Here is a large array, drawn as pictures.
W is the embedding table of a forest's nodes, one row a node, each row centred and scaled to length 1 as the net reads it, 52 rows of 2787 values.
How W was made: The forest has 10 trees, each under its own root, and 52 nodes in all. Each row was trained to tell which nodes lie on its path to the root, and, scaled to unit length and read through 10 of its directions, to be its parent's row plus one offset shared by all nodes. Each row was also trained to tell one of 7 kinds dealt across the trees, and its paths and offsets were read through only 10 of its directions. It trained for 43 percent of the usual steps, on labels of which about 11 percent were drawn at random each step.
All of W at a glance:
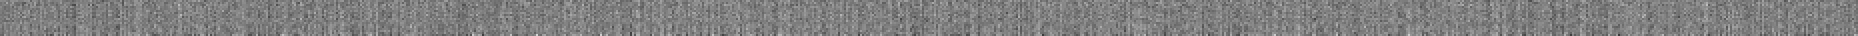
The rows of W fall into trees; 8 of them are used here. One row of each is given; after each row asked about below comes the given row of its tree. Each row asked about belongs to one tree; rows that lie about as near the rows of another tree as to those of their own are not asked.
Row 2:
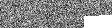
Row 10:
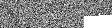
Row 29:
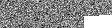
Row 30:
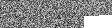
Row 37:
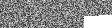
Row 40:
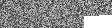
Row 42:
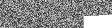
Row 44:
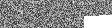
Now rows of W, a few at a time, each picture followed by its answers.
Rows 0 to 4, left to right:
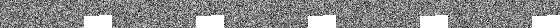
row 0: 40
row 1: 44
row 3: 29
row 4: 37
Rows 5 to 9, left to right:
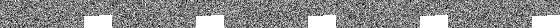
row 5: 29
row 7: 29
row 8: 40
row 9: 30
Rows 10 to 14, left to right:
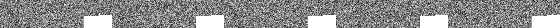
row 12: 40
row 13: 29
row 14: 10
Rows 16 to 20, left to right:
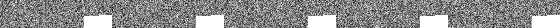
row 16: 10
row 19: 37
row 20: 42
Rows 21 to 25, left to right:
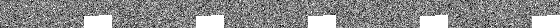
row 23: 10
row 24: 44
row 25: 40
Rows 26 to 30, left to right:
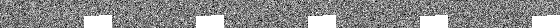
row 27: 37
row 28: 29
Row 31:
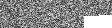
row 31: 40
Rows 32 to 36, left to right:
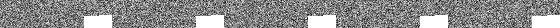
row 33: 2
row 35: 10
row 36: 42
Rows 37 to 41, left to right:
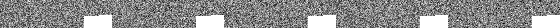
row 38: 2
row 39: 42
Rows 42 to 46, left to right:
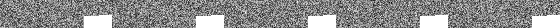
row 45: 44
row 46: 37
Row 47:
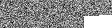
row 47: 29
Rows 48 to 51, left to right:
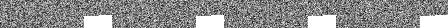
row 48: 40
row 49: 37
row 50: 10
